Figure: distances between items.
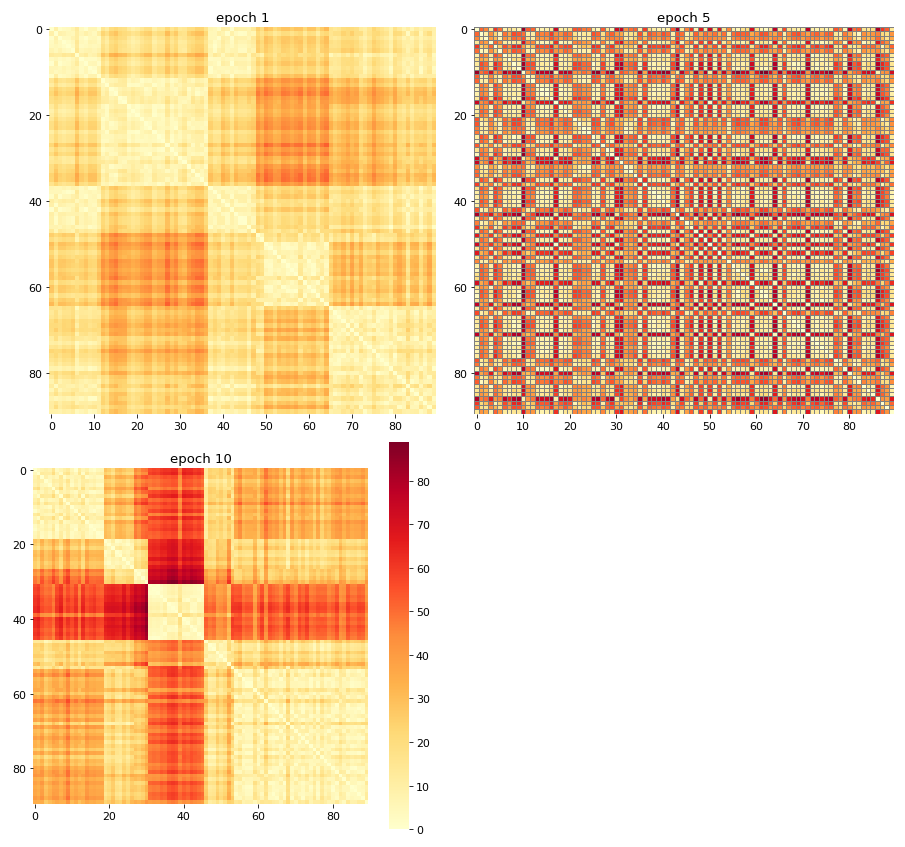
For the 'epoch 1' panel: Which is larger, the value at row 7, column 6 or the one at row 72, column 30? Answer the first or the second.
the second
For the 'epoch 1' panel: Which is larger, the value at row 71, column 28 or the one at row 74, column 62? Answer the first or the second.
the first
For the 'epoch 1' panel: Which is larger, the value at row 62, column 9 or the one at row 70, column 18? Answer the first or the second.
the second
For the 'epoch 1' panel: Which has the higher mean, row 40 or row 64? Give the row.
64
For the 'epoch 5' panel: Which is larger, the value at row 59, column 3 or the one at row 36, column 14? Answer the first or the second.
the first
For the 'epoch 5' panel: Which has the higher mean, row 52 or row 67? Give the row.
52
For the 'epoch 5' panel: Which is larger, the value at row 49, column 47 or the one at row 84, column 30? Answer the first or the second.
the second
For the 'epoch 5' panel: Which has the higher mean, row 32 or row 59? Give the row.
59
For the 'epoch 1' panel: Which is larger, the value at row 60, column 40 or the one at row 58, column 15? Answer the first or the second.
the second
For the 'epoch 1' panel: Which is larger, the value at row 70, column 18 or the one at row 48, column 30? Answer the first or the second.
the second
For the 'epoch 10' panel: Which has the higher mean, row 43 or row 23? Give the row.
43
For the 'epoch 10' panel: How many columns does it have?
90
